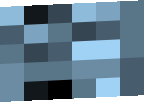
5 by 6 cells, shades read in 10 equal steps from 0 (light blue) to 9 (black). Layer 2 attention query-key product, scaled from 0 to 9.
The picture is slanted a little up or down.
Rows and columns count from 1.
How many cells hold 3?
4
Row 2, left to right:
5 2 4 6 5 4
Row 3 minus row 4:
1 2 1 -3 -3 -1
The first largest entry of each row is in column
2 4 2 6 3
